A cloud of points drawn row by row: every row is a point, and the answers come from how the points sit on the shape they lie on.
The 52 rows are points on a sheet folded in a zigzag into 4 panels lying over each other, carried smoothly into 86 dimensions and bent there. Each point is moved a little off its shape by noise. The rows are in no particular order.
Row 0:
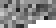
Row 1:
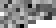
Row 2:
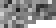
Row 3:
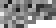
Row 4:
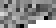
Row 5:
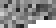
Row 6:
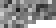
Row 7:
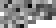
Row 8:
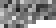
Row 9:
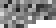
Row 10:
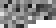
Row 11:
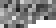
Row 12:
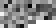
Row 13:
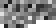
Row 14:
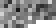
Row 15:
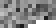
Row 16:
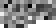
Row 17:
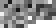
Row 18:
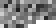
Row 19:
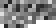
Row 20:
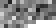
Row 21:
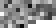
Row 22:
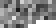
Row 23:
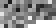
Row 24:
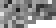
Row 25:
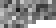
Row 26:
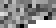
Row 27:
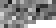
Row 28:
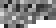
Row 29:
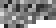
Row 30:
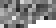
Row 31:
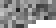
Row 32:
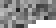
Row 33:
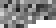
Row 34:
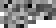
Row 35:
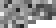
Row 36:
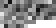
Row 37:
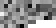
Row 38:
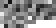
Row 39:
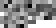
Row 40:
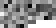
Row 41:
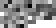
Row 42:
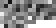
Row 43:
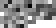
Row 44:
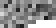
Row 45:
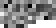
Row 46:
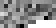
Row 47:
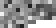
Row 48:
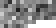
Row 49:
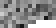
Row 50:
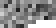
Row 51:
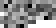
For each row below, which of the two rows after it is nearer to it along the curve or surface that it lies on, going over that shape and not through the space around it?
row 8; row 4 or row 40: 40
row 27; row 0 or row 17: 17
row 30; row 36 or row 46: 46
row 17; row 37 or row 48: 48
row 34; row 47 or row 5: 5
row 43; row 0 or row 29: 29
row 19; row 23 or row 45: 45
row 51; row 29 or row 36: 29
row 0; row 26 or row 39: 26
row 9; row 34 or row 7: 34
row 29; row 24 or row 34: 34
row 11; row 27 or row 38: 27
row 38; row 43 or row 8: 43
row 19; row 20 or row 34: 34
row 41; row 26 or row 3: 3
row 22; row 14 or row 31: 14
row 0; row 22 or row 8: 22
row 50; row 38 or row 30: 30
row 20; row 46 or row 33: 33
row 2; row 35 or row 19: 35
